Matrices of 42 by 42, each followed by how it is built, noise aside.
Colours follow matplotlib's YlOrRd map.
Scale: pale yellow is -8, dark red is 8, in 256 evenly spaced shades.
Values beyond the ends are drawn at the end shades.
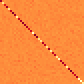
diagonal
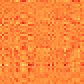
low rank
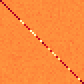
diagonal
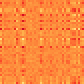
low rank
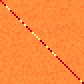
diagonal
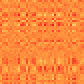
low rank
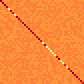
diagonal
